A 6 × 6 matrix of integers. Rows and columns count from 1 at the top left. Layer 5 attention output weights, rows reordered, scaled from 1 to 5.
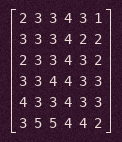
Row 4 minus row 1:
1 0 1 0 0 2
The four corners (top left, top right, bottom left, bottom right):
2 1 3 2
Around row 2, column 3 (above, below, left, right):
3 3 3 4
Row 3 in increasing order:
2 2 3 3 3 4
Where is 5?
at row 6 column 2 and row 6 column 3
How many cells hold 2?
6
